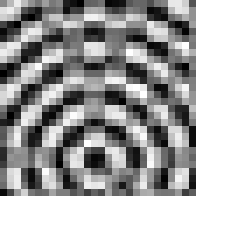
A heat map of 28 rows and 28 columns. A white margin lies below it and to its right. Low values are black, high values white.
Rings: centred on the bottom middle. Odd rows or columns: none. Average level on the scale: 50%. Slope: none. Grain: checkered.
